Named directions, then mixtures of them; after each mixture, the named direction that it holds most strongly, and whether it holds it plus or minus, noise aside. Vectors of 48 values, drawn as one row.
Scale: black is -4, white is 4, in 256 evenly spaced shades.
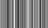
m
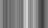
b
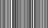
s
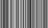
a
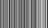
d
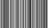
a, plus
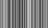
a, minus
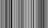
s, minus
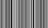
s, minus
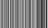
d, minus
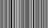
s, minus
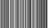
d, minus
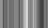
b, plus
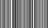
s, plus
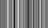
m, minus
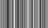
m, plus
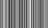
a, minus
